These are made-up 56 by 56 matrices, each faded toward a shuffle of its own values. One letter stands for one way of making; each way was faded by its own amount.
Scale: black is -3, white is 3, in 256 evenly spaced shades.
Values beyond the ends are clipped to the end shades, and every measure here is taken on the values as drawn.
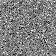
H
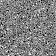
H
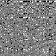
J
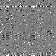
J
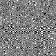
J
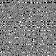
J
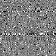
J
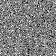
H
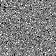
H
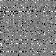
J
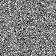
H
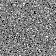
H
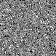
H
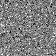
H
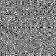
J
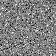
H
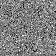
H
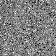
H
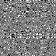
J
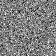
H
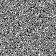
H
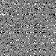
J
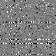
J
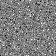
H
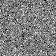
H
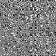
J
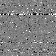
J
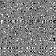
J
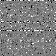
J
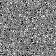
H
